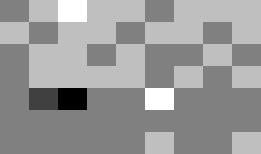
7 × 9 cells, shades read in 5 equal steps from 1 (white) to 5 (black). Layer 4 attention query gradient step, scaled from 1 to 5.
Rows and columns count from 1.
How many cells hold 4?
1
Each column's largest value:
3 4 5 3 3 3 3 3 3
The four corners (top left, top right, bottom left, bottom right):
3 2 3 2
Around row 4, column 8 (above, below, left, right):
2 3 2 2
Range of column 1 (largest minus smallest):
1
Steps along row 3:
down same up down up same down up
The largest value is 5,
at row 5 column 3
